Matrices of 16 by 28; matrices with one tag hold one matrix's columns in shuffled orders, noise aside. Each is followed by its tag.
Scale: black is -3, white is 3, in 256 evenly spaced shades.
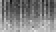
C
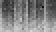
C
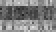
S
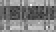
S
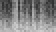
C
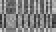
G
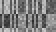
G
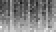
C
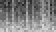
C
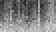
C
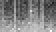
C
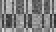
G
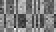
G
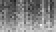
C
